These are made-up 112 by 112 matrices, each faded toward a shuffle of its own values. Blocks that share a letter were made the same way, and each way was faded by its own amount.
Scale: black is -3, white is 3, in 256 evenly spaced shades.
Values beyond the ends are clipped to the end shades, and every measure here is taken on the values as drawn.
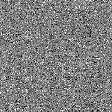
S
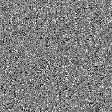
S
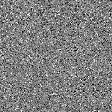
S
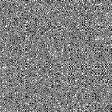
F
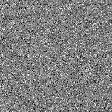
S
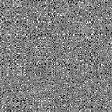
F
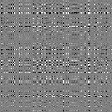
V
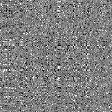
F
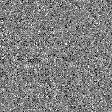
S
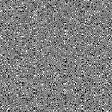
F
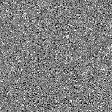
S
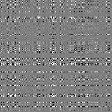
V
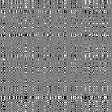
V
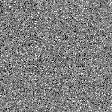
S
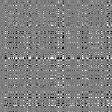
V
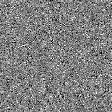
S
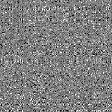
F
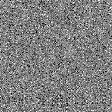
S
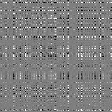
V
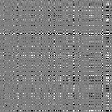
V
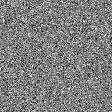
S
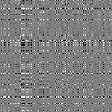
V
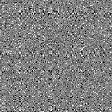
F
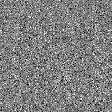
S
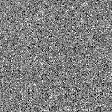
S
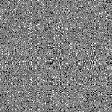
F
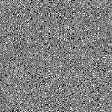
F
